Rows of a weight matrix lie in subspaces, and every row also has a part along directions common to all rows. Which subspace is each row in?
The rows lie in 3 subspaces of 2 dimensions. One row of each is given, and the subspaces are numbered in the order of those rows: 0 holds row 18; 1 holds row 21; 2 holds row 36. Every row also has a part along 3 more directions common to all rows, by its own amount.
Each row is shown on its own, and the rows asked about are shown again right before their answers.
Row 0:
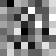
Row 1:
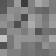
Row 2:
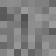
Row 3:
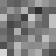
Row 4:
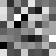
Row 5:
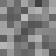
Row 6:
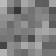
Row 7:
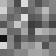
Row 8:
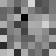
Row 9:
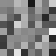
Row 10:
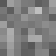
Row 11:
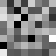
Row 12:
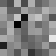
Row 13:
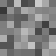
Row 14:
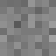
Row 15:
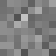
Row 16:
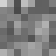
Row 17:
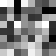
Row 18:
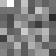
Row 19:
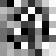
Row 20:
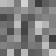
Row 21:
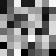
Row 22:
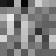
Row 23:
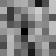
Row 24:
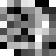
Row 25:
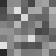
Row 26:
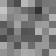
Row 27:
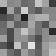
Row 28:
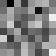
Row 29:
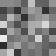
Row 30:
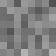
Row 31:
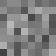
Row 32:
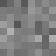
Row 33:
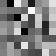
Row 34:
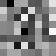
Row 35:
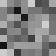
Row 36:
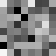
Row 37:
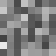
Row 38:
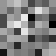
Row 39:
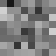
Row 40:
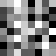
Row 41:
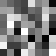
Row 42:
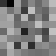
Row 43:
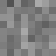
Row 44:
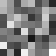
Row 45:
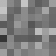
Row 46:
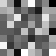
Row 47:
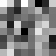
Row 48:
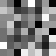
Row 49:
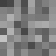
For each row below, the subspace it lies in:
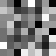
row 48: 1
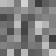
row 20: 1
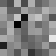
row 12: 2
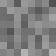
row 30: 2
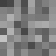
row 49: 0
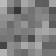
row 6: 2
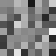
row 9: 1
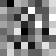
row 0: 0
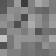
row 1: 1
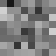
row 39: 0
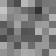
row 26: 0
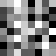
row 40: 1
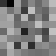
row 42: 0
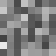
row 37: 1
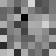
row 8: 2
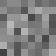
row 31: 1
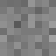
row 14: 1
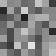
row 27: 0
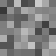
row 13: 0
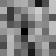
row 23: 2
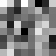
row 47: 2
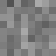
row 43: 0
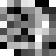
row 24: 2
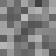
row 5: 1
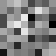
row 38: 1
